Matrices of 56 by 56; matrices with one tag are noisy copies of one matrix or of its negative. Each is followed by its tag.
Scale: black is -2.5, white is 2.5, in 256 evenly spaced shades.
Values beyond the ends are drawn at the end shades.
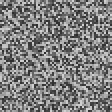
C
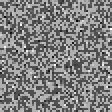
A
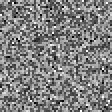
C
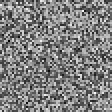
C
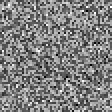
C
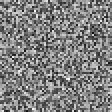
A
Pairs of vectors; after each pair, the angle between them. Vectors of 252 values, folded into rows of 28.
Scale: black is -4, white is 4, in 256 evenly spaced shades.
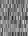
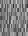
partly opposed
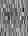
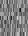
orthogonal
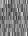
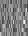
orthogonal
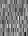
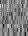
partly aligned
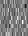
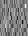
nearly opposite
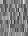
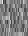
nearly parallel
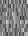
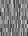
orthogonal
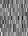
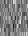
partly aligned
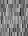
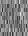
partly opposed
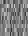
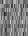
nearly opposite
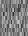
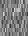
nearly opposite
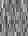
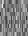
nearly parallel
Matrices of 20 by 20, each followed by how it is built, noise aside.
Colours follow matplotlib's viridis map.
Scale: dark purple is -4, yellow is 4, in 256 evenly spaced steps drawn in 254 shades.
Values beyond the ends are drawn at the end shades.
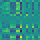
low rank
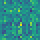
low rank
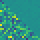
lower triangular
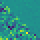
lower triangular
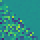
lower triangular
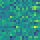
low rank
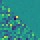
lower triangular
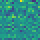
low rank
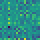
low rank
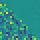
lower triangular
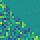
lower triangular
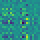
low rank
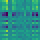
low rank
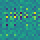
low rank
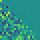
lower triangular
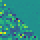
lower triangular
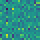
low rank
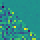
lower triangular
